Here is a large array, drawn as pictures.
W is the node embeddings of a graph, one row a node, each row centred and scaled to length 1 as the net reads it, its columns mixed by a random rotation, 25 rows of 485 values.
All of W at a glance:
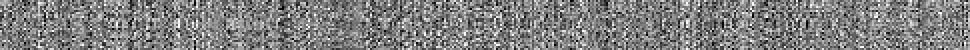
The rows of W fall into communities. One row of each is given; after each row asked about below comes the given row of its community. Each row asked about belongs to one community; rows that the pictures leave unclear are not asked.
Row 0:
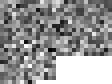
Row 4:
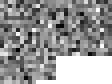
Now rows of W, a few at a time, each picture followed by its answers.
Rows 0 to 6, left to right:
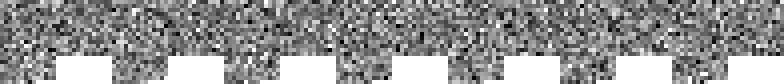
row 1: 0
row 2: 0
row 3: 4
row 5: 0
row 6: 4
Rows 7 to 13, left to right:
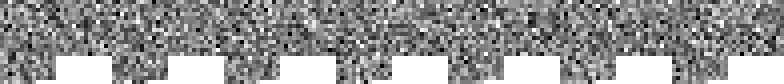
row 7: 4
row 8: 4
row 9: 0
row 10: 0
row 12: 4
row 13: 0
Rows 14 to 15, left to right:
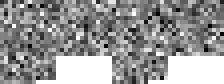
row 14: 4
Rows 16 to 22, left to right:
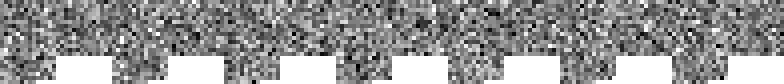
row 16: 4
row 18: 0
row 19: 4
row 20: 0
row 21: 0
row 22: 4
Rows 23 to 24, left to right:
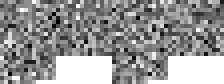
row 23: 4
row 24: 0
